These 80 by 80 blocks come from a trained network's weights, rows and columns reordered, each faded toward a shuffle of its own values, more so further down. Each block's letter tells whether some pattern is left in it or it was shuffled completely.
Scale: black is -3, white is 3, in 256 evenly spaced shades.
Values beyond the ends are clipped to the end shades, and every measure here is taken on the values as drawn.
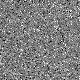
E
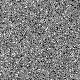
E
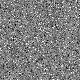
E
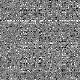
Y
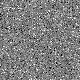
E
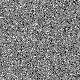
E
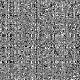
Y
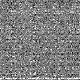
Y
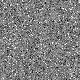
E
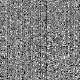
Y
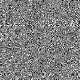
Y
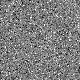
E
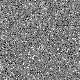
E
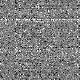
Y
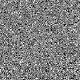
Y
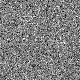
E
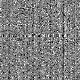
Y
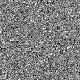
Y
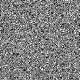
Y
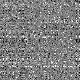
Y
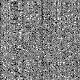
Y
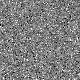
E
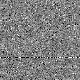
Y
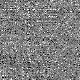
Y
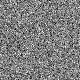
E
